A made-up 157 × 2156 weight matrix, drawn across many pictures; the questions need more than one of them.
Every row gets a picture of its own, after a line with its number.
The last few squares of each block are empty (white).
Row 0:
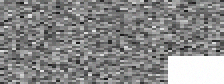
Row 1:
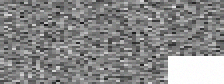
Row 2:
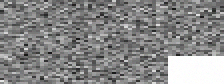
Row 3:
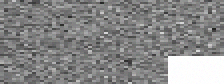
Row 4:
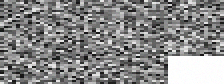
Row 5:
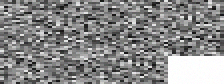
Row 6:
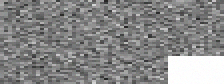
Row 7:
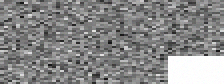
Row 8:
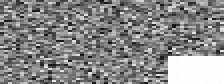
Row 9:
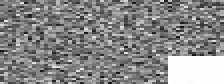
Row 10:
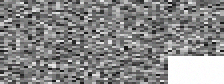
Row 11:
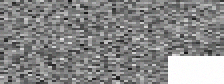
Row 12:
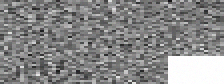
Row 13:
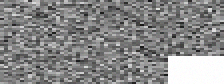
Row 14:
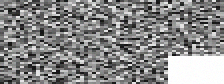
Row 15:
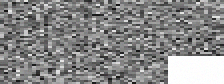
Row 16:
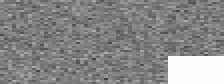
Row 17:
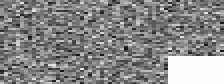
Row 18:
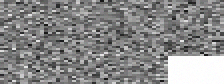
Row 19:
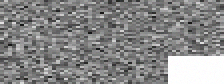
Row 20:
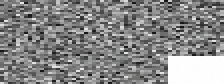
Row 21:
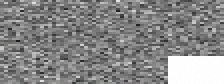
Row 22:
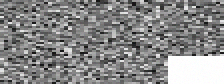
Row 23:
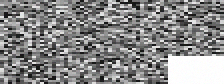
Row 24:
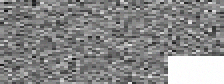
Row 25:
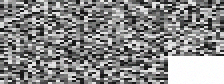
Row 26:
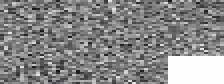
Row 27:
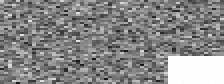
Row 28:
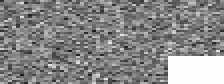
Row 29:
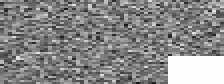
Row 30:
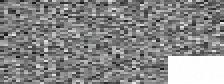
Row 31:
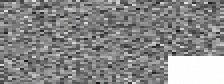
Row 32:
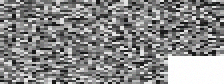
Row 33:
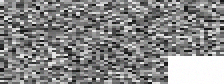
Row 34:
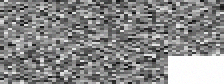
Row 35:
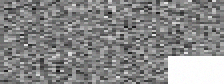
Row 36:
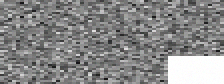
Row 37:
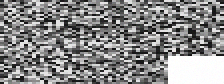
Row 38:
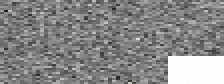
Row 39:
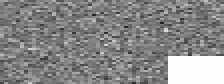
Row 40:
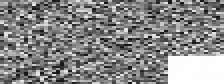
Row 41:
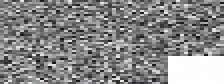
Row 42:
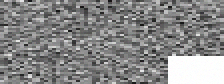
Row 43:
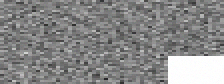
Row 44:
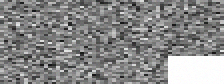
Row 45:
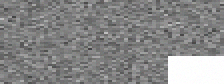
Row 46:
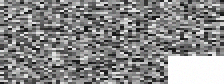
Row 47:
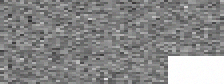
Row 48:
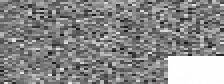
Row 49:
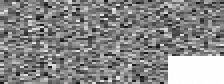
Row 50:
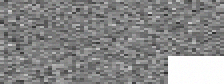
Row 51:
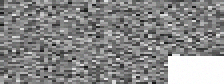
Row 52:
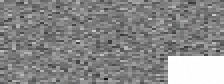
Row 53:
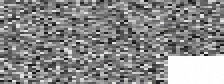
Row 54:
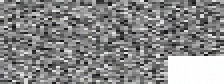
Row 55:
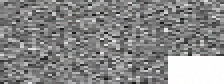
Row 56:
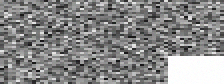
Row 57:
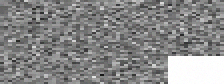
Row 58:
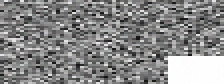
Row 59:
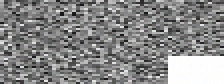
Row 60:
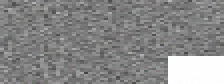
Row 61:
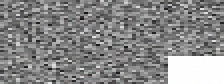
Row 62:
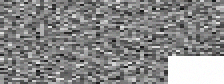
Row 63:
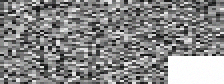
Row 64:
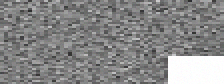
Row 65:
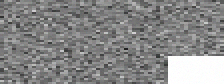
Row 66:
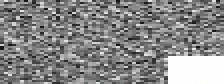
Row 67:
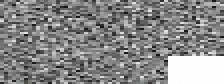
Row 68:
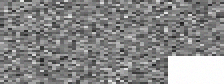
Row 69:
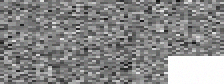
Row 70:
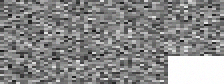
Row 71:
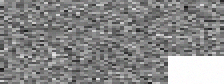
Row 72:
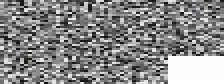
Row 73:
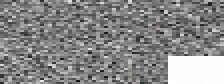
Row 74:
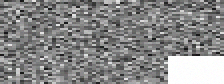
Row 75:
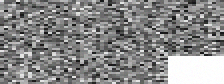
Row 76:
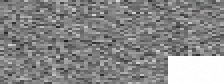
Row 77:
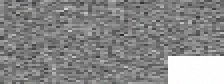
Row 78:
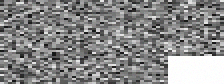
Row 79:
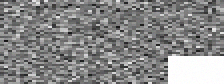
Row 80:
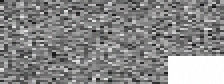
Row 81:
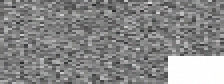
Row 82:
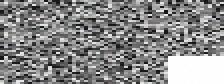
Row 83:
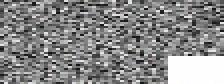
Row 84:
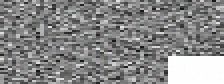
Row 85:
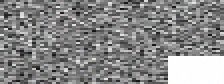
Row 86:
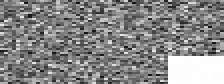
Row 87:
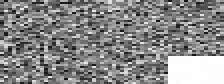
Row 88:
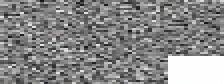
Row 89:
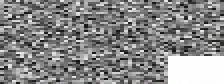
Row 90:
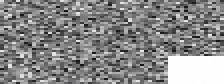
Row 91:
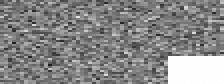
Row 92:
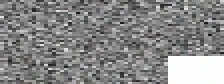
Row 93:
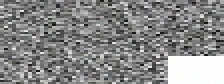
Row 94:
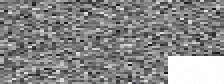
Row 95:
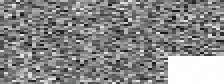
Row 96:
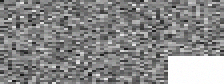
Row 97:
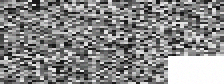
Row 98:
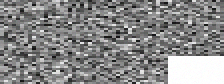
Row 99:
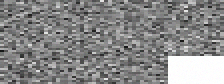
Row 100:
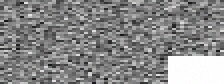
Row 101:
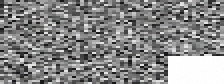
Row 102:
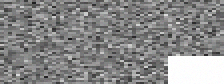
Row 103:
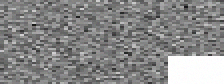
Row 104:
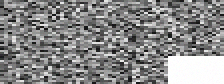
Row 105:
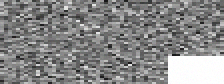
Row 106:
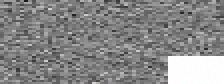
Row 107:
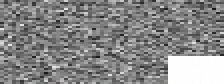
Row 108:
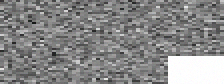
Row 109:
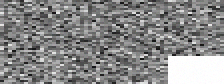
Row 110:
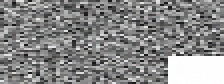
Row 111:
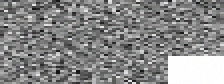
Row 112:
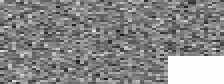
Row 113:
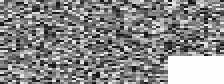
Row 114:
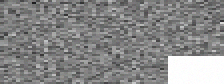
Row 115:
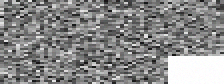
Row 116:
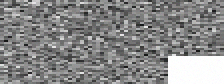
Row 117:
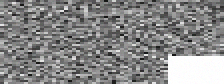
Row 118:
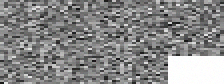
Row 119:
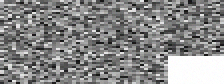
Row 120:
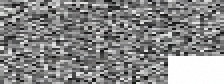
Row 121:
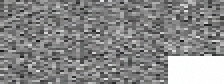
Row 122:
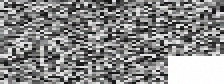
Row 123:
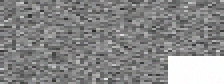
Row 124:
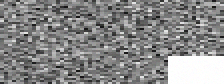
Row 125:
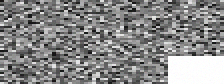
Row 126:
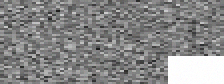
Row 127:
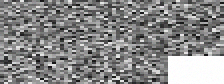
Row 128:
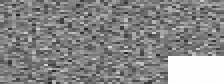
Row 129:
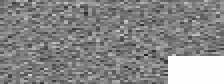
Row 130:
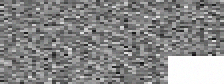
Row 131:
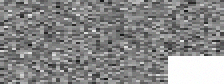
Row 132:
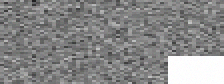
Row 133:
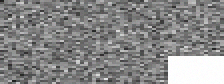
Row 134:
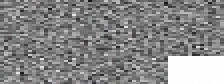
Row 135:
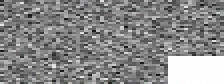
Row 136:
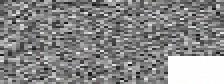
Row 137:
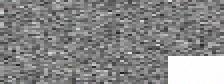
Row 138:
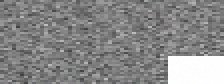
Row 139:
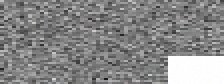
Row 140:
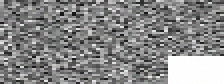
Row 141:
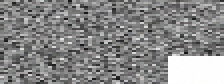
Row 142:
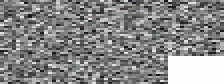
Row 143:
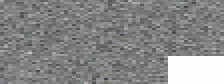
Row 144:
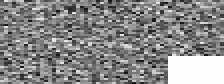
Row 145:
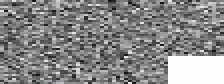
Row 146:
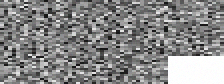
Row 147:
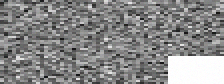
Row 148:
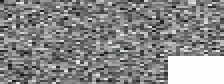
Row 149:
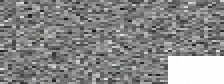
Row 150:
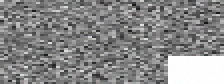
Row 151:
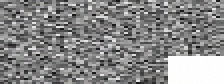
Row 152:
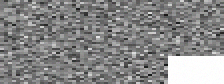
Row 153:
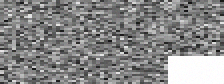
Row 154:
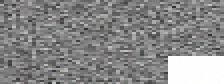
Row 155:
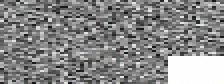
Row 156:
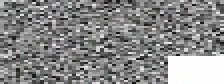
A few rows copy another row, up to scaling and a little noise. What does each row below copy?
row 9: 20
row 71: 33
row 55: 39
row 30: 114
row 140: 59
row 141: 11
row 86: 142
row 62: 84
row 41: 127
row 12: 26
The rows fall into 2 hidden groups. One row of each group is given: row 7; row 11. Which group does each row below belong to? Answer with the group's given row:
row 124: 7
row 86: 7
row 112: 7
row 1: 7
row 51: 11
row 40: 11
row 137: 11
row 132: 11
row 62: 11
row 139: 7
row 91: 7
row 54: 7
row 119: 7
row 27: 7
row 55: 11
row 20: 7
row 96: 7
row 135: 7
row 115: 11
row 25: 7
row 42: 11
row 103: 7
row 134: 11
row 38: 11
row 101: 7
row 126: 11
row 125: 7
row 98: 11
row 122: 11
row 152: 11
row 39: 11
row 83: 11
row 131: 7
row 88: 7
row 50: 11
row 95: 7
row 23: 7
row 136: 11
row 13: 11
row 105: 11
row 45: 11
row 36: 7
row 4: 7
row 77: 11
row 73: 11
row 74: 11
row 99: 7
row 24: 11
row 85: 7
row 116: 11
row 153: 7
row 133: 7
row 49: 11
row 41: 11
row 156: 11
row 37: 11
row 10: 7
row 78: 7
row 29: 11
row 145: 11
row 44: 7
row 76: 11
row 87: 11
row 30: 11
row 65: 7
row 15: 11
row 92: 7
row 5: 7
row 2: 11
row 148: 7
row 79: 11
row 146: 11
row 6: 11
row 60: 11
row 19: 11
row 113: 7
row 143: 7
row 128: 7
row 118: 11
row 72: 11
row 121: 7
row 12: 11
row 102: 11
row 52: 7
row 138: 7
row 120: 11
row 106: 11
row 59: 11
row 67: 7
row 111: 11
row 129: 11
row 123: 7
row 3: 11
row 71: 7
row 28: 7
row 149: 7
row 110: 11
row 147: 11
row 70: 7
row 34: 11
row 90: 7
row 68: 11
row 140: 11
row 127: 11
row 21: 11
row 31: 11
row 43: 7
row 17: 7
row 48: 11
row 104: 11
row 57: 11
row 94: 11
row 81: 11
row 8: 7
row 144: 11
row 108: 7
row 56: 7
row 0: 7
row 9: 7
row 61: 7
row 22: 7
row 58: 11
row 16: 7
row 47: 7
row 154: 7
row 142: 7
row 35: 11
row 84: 11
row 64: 11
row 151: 11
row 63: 11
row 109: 11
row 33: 7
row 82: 11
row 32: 7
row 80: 7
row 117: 11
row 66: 11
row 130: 7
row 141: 11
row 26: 11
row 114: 11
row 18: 7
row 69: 11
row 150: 7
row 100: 7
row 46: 7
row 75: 7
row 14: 11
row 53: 7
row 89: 7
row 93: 7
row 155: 7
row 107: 11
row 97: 11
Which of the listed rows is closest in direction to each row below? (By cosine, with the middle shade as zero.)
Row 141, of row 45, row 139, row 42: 42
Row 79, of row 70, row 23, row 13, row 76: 13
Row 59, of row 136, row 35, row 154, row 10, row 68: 35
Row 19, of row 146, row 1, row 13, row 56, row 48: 146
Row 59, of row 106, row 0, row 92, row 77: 77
